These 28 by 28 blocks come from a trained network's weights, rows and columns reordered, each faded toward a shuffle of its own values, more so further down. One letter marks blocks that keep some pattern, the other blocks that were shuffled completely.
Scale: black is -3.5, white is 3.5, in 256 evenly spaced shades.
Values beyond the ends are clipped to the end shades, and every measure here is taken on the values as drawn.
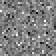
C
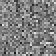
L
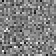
L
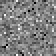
C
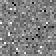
C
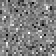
C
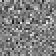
L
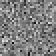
C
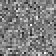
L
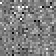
L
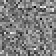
L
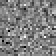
L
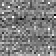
L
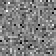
C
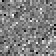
C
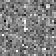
L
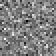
C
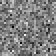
C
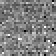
L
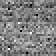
L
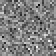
C
